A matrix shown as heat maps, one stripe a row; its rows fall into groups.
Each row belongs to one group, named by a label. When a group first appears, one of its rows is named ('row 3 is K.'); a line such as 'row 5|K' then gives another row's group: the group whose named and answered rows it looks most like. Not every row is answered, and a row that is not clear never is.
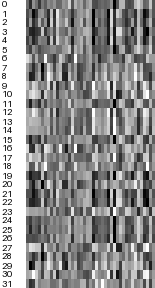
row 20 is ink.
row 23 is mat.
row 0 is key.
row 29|ink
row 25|key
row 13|mat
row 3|key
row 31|ink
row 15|key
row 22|key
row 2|key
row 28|ink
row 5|key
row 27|mat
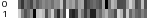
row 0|key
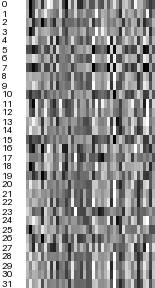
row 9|mat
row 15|key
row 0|ink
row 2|ink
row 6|mat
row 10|key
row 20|mat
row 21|mat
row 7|key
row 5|key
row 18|ink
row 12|ink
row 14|mat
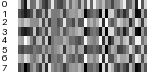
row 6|mat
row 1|key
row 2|mat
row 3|key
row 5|key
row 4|mat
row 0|ink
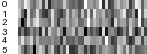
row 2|ink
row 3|key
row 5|ink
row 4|mat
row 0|mat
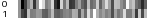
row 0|ink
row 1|ink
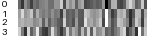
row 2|mat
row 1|mat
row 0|key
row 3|ink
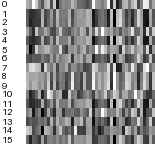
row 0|mat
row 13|key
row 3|ink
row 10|ink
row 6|key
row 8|mat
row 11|key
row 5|ink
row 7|mat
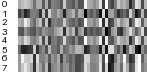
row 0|mat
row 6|mat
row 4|mat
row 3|key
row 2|mat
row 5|key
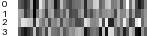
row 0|ink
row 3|key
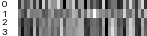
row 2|key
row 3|key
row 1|ink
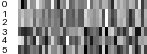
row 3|key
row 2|mat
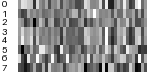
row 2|ink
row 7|key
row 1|ink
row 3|mat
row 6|ink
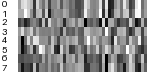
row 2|key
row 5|ink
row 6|key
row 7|key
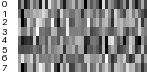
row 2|ink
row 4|key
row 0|key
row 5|key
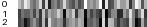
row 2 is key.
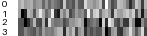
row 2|key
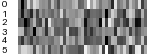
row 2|key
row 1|key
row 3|ink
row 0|ink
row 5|mat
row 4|key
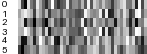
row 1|mat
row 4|ink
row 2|ink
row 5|ink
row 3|mat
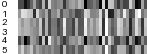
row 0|key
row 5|mat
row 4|key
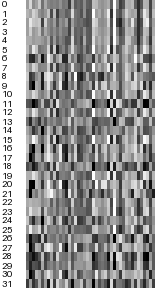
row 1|mat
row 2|mat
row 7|mat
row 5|mat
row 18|key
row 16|ink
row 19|mat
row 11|key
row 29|key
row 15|mat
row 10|mat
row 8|ink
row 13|key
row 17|ink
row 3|mat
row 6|ink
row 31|key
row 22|mat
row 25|mat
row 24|ink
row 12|mat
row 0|mat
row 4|mat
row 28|key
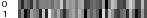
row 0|key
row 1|key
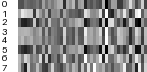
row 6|mat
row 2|key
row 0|key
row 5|key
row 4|mat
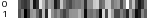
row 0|ink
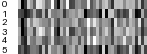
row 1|key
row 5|key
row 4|ink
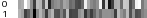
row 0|mat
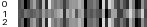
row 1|key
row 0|key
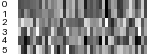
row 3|ink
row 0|key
